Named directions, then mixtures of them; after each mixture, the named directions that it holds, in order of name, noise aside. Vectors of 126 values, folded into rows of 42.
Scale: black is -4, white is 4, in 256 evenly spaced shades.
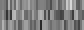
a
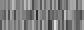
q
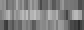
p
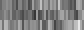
a, p, q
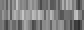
a, p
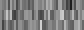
a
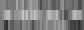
p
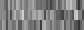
a, p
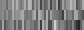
a, p, q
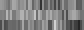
p, q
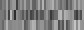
a, p, q
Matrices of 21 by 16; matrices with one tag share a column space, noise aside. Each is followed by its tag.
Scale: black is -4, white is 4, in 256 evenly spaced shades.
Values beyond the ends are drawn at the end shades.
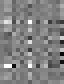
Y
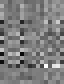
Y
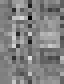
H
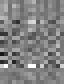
Y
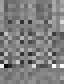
Y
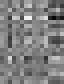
H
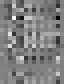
H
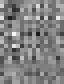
H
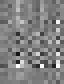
Y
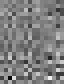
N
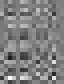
N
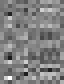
N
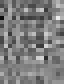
H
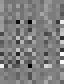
Y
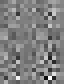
N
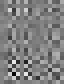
N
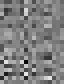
N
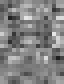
H
